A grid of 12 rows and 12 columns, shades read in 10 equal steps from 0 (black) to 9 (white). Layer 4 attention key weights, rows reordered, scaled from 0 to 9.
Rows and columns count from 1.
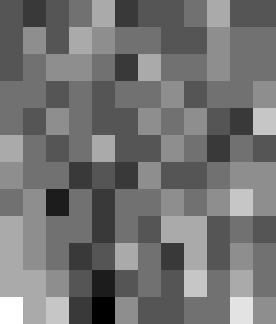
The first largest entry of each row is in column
5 4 7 8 12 1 1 11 1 1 9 1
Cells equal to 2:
12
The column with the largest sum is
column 1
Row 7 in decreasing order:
5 5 5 5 4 4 4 3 3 3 2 2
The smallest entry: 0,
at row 12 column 5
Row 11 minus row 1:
3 4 2 -1 -5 1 1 0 3 -2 3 1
